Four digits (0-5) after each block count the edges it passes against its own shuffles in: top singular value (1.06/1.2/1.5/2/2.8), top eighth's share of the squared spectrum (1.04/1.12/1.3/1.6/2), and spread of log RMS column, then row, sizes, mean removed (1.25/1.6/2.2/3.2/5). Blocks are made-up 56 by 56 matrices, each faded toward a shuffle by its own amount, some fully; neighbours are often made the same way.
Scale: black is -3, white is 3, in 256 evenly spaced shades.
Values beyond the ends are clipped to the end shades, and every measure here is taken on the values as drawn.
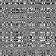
4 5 2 4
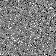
0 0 0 0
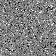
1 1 0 0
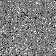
1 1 0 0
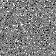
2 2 0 1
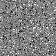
0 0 0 0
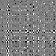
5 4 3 3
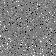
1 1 0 0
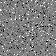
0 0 0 0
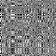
4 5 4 3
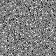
2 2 0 0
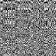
4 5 3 3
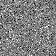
1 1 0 0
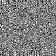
3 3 1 1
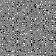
3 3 2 2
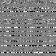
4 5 0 4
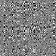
4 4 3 3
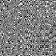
4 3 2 2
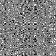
4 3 2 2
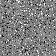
0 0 0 0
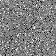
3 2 0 0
